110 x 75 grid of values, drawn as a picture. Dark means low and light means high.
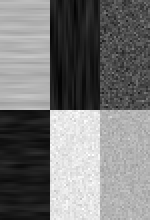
The table splits into 2 rows of 3 panels. Panel 1,1: high, streaked across, faint in contrast. Panel 1,2: very low, streaked downward, faint in contrast. Panel 1,3: low, fine-grained. Panel 2,1: very low, streaked across, faint in contrast. Panel 2,2: very high, fine-grained, faint in contrast. Panel 2,3: high, fine-grained, faint in contrast.
